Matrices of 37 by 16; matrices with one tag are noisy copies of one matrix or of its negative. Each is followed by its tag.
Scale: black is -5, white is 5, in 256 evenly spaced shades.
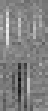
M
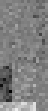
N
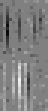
M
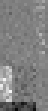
N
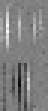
M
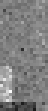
N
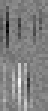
M
